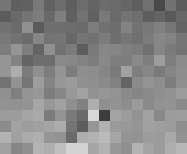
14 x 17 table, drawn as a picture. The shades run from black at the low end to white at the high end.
In the bottom middle lies a patch that is rougher than the rest. No regular stripes run through it. Values rise toward the bottom. Overall the values sit about 50% of the way up the scale. Values change most from cell to cell in the bottom middle.
